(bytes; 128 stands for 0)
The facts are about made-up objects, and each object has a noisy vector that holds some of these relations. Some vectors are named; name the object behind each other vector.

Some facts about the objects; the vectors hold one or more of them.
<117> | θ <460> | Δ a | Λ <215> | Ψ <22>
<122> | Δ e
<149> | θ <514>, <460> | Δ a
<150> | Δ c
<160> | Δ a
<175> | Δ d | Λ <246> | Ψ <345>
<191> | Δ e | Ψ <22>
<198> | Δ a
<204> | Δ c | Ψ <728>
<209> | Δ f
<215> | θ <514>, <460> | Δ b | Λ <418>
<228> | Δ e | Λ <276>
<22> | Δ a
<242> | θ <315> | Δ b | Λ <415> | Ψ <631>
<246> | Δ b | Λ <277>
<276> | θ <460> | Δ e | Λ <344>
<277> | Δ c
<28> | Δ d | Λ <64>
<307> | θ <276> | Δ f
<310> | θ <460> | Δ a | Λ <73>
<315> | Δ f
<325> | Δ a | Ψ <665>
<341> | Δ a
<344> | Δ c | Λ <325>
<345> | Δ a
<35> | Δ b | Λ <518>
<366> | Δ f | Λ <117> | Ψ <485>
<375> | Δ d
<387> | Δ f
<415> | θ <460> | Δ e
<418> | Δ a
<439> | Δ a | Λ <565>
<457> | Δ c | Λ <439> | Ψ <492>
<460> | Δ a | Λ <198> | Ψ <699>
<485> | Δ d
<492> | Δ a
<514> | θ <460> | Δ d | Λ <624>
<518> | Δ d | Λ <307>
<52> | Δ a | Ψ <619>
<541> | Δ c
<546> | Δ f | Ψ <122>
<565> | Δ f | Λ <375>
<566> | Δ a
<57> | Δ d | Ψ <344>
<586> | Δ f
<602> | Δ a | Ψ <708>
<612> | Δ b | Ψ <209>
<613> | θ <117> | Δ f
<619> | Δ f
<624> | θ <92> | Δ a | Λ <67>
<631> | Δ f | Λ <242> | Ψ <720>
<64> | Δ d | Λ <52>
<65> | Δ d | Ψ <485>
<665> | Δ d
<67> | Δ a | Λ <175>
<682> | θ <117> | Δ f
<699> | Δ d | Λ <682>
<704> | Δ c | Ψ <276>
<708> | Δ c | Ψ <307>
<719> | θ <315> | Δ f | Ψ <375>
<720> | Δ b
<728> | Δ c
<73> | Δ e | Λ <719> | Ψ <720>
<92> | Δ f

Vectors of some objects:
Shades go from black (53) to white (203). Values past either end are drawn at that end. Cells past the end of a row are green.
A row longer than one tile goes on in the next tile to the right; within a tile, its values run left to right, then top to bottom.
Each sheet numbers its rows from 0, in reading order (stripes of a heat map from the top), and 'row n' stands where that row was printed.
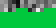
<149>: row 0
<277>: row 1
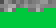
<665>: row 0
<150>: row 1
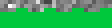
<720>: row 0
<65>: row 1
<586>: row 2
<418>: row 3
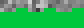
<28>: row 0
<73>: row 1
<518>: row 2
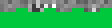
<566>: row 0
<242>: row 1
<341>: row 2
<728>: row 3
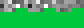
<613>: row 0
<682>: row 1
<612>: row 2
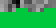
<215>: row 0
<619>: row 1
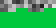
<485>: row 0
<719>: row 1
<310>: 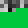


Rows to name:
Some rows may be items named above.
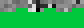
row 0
<175>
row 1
<460>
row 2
<704>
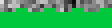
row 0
<73>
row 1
<457>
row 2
<149>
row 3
<228>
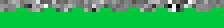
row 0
<228>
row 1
<613>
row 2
<122>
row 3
<631>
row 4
<325>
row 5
<457>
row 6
<117>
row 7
<57>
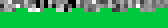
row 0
<613>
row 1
<276>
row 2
<514>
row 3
<65>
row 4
<315>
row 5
<699>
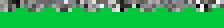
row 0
<149>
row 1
<246>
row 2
<366>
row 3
<613>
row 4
<460>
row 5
<35>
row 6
<375>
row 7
<117>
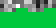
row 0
<613>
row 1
<415>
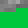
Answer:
<546>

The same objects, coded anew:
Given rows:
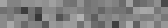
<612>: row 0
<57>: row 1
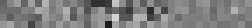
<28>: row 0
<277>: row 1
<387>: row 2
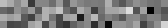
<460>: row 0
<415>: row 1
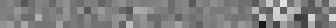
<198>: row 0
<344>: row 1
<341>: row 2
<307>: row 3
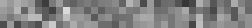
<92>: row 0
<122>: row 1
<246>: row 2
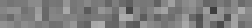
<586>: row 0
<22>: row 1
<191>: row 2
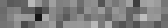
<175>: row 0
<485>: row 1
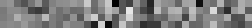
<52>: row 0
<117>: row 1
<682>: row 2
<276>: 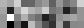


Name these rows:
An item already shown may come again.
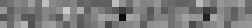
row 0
<457>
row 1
<175>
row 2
<175>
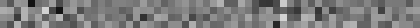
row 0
<613>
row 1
<704>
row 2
<73>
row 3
<277>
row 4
<22>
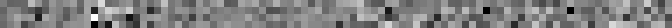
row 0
<175>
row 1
<276>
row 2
<720>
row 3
<546>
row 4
<624>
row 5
<149>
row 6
<215>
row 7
<315>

